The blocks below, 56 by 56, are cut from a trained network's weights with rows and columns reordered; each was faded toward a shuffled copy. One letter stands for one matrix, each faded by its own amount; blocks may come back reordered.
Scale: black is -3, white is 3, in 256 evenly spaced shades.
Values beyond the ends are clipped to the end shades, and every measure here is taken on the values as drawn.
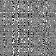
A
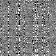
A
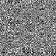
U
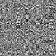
U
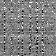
A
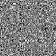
U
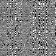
A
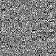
U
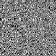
U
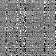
A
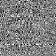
U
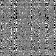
A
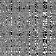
A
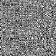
U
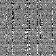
A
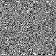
U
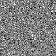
U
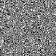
U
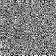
U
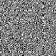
U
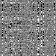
A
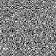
U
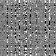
A
